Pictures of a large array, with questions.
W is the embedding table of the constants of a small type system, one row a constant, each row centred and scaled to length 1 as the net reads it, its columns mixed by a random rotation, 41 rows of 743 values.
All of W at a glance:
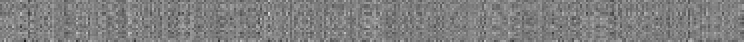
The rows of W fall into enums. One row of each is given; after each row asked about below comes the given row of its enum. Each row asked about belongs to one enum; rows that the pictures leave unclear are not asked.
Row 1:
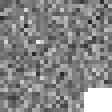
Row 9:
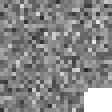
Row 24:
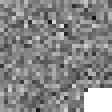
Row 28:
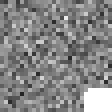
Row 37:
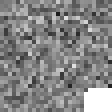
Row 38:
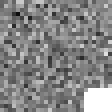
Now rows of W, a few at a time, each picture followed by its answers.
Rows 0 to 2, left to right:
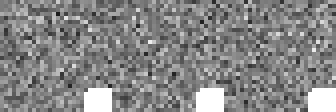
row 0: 37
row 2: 9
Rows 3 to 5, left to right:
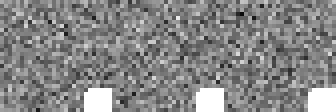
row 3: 24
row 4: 28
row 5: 38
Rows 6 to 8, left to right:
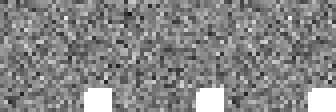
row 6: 28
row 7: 38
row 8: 28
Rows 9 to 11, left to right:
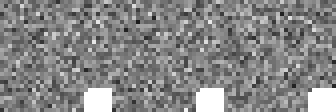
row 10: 9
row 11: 37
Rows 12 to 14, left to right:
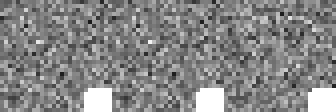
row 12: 1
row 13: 1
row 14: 37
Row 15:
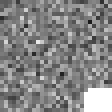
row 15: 1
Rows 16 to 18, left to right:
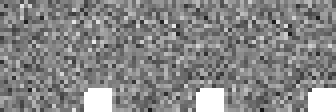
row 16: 9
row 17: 24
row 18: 24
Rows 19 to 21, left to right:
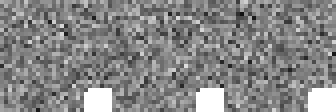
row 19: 24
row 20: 37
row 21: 38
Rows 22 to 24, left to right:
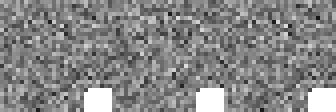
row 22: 24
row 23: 37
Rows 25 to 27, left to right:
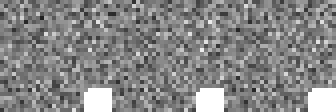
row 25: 9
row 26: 9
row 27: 9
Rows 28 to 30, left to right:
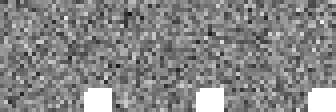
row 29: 38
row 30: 9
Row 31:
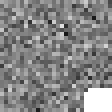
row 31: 24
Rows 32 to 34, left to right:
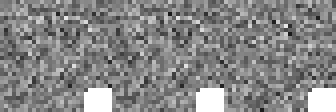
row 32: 37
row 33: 37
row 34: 24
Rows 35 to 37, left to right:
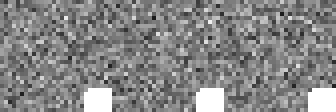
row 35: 28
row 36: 9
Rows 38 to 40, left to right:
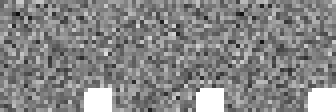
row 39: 24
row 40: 38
